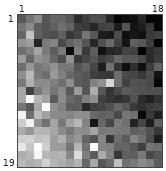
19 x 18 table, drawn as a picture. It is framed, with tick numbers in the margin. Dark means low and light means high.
Slope: up to the bottom left. Mirror symmetry: none. Odd rows or columns: none. Ninth with the lowest average: top right. Grain: fine. Ninth with the highest average: bottom left.
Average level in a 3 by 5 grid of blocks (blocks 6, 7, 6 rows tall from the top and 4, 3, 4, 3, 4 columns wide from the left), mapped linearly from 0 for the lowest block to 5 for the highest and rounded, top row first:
32100 / 43211 / 54322
